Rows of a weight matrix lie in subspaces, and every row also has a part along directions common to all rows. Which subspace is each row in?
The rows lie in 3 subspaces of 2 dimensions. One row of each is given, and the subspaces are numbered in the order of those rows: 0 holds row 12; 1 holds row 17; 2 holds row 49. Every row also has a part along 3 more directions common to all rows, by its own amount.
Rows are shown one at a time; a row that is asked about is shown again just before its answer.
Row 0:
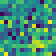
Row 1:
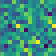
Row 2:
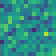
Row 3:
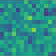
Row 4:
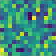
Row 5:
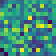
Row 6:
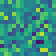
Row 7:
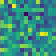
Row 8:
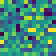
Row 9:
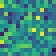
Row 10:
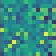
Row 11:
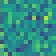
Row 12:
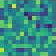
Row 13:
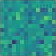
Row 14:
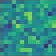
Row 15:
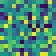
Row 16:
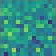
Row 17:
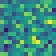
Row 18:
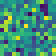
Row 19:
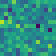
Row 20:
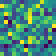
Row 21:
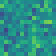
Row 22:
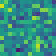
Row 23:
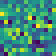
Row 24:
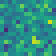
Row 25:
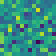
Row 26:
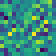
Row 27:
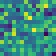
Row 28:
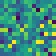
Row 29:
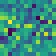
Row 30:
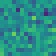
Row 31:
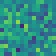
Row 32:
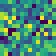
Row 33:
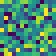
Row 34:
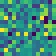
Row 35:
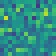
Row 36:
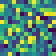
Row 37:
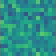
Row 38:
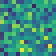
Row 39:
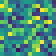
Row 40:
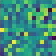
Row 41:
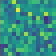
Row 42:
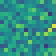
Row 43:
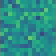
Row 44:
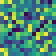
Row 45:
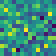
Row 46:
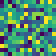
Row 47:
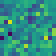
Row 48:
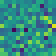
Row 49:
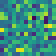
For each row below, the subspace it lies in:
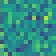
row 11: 0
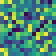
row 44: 2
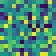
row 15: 2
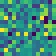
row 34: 2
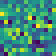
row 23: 1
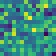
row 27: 0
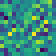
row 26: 2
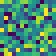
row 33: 1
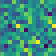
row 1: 1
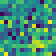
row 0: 1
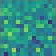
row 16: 1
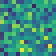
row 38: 0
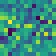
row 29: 2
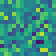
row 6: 2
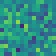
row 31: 1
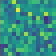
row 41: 0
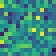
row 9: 0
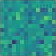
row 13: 2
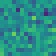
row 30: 0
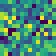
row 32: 2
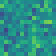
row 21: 1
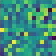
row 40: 2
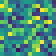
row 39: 2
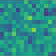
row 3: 0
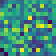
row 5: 1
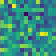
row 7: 0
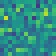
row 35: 0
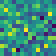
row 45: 1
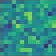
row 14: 1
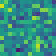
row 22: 2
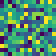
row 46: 0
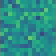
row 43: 0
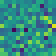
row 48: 1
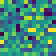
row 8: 0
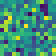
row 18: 1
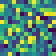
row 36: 0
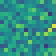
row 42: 1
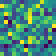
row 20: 1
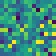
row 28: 2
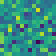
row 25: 2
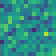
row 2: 0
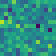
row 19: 0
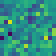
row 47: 1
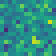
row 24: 1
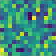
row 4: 2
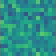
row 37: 0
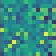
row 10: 2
